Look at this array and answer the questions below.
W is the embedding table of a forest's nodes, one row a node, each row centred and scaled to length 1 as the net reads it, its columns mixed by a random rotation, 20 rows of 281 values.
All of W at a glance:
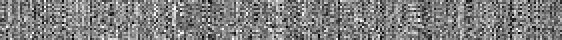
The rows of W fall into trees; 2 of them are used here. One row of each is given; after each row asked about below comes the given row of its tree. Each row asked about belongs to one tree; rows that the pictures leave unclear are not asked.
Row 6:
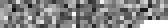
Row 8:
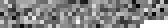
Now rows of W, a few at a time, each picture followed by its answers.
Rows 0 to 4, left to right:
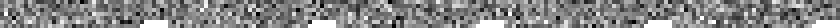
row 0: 8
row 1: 8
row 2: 6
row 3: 8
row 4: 6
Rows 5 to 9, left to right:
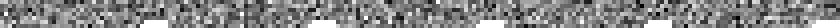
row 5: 8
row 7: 6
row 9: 6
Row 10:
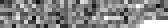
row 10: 6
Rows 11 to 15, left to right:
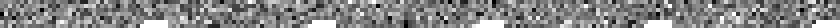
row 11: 8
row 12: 6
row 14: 8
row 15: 8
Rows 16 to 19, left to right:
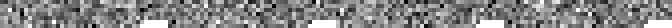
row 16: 6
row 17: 8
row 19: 8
